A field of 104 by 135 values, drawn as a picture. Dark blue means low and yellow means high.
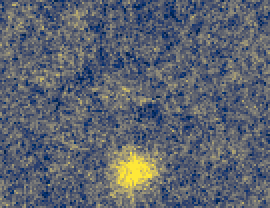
No overall slope runs across the table. There are no regular stripes. One bump rises in the bottom middle. Neither half mirrors the other. The bottom middle is the ninth with the highest average. The texture is blotchy.
